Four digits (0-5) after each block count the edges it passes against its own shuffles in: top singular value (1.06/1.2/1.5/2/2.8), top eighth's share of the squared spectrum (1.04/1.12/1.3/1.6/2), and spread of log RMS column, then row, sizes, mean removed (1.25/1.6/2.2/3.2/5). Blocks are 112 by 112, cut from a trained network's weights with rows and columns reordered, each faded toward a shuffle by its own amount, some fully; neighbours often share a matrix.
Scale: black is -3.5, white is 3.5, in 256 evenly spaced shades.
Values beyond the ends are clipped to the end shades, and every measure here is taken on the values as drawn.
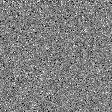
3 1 0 1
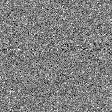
3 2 1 1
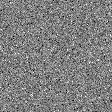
0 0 0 0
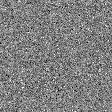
0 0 0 0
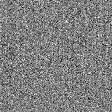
2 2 0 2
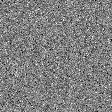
0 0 0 0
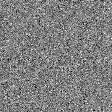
2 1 0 1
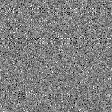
4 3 0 2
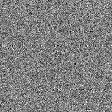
3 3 0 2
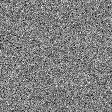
0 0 0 0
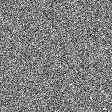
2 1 0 0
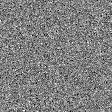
0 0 0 0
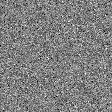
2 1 0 0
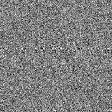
3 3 1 2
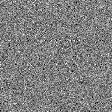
3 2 0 1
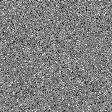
2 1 0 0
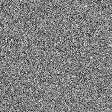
2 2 0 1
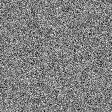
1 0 0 0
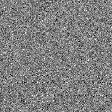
3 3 1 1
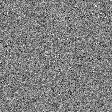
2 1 0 0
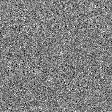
2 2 0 1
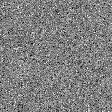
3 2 0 0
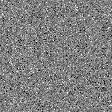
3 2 0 1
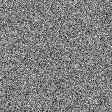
1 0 0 0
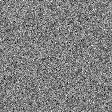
1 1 0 0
